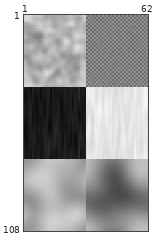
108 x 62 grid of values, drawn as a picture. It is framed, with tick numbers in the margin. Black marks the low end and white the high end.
It is made of 3 by 2 panels. Panel 1,1: high, blotchy. Panel 1,2: middling, checkered. Panel 2,1: very low, streaked downward, faint in contrast. Panel 2,2: very high, streaked downward, faint in contrast. Panel 3,1: high, smooth. Panel 3,2: middling, smooth, strong in contrast.
